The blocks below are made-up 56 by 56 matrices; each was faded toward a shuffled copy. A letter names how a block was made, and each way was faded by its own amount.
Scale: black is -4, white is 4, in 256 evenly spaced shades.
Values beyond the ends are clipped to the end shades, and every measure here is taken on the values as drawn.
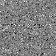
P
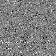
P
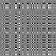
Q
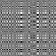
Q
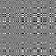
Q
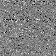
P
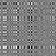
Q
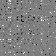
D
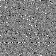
P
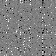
D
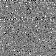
P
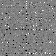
D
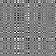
Q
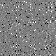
D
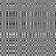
Q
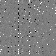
D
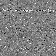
P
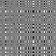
Q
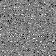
P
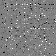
D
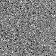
P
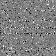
P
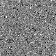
P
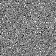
P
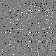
D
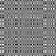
Q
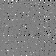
D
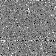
P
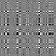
Q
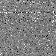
P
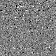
P
